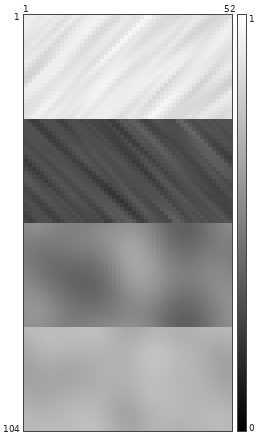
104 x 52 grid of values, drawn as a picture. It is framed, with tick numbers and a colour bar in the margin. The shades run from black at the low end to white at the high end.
The table splits into 4 rows of 1 panel. Panel 1,1: very high, slanting up to the right, faint in contrast. Panel 2,1: low, slanting down to the right, faint in contrast. Panel 3,1: middling, smooth. Panel 4,1: high, smooth, faint in contrast.
